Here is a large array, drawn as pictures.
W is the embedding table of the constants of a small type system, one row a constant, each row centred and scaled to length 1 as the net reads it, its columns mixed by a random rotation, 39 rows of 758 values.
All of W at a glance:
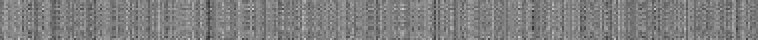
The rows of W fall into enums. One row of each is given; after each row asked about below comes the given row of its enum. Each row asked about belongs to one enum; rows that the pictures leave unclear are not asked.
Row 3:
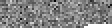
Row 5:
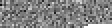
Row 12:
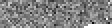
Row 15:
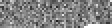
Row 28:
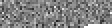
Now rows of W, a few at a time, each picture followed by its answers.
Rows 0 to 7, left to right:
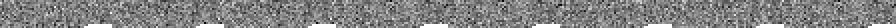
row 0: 28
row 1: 12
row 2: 12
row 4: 3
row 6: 15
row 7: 3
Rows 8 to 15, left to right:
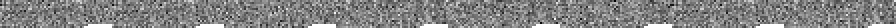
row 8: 5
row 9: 5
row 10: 28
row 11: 15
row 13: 3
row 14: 5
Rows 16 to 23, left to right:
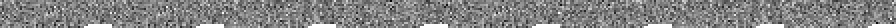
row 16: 28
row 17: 28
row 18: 15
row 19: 3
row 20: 28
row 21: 5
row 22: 15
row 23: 12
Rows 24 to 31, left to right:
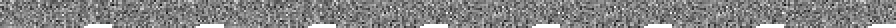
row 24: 15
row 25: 5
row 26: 15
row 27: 28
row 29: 28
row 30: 28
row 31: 5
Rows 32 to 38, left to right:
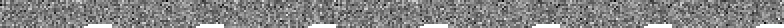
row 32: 5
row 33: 3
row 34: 15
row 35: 5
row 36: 3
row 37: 3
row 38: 12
